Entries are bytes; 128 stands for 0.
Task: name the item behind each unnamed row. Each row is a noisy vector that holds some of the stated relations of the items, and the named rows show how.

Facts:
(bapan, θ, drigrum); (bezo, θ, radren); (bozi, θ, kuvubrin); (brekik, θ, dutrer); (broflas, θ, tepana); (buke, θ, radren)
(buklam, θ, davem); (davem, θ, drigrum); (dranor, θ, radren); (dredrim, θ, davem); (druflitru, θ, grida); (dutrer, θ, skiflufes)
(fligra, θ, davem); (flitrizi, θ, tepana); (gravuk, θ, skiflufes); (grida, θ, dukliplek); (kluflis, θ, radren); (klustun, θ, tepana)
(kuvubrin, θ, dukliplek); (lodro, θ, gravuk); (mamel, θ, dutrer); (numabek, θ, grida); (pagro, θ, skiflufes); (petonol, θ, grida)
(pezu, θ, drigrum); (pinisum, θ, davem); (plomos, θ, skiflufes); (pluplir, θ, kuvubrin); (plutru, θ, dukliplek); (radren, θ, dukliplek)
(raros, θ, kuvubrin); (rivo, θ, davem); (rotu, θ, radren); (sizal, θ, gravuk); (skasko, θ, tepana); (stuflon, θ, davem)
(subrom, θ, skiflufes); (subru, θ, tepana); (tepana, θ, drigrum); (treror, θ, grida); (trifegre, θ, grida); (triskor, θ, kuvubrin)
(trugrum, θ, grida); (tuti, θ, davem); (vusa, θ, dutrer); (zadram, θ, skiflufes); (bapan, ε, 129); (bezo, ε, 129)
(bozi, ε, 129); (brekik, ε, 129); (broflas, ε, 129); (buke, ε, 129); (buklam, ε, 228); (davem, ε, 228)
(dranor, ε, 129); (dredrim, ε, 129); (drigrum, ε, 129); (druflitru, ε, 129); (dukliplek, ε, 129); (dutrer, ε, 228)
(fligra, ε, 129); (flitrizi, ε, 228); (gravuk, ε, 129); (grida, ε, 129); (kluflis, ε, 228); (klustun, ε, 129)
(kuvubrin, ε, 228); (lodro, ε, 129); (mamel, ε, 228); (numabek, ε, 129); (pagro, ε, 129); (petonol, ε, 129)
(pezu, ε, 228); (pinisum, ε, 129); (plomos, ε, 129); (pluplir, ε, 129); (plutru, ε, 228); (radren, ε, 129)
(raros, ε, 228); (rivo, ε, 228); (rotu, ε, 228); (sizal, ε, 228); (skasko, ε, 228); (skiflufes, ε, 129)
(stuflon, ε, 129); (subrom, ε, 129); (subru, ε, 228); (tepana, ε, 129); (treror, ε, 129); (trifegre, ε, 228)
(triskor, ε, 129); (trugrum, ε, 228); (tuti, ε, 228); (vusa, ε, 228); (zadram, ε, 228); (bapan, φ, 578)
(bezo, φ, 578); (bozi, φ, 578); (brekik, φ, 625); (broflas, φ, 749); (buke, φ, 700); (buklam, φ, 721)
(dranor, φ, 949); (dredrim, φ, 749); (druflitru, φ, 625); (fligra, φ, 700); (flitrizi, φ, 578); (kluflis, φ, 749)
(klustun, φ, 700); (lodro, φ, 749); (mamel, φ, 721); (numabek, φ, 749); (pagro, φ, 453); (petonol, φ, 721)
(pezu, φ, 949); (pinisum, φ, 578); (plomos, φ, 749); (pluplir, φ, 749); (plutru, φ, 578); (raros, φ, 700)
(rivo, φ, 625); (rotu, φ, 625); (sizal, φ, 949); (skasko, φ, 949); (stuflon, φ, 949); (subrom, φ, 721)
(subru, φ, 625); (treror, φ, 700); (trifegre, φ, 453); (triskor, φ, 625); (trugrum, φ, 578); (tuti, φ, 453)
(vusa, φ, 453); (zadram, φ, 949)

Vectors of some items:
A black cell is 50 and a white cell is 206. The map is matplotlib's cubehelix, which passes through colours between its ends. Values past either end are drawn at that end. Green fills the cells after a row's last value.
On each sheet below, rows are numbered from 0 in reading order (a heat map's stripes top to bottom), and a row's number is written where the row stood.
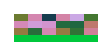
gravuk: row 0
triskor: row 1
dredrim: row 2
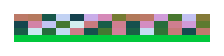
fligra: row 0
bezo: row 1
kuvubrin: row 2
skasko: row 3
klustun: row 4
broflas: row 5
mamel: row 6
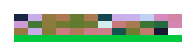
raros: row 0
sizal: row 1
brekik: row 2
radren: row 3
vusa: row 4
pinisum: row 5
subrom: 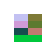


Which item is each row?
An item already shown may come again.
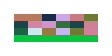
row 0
fligra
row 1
treror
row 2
subru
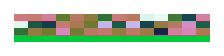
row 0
petonol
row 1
rivo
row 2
lodro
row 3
numabek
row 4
trifegre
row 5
buklam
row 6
druflitru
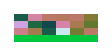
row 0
dranor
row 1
fligra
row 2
plomos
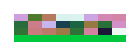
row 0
broflas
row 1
trifegre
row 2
tuti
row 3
bapan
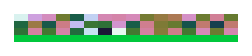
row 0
tuti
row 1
pezu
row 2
trugrum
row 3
flitrizi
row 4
skasko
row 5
zadram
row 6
stuflon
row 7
rivo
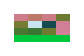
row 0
tepana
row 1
subru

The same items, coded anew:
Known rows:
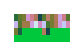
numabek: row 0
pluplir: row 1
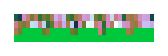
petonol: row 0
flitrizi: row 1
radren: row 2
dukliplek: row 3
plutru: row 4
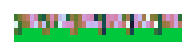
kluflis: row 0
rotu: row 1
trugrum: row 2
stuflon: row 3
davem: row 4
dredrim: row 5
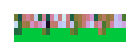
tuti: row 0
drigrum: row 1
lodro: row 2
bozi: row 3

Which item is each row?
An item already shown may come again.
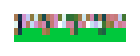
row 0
davem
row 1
gravuk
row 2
grida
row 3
tuti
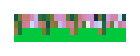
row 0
sizal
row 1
zadram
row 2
druflitru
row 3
rivo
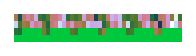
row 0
tuti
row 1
sizal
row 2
trifegre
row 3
flitrizi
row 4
plomos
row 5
gravuk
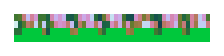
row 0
broflas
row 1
fligra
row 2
subru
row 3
klustun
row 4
petonol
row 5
skasko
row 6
dranor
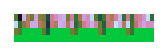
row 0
buklam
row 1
pezu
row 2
bapan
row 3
sizal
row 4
pinisum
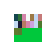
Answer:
tepana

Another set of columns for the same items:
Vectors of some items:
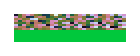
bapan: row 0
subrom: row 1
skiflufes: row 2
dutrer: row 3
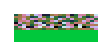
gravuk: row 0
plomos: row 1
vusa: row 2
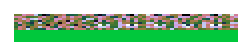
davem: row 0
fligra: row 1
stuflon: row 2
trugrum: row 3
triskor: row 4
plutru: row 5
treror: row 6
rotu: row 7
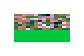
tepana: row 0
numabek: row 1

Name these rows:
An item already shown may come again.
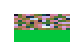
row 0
bapan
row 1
dranor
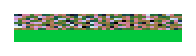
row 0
dranor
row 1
stuflon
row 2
lodro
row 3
dredrim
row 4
rivo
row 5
buklam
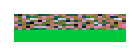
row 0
dredrim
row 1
skasko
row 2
tuti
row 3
bapan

